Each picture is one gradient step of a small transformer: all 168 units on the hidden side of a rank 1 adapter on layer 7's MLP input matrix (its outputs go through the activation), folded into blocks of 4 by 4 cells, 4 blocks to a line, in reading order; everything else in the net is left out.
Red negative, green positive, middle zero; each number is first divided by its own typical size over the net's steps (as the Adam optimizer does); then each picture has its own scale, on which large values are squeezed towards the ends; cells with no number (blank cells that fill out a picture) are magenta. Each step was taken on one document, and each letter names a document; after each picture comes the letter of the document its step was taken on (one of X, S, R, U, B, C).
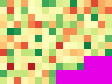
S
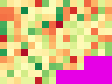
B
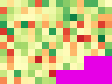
S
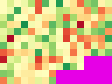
S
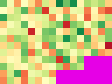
B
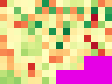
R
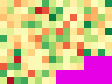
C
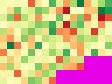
B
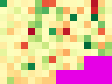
R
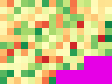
S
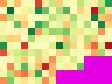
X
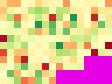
X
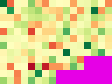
R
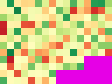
S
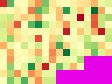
R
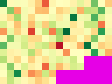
R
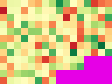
S
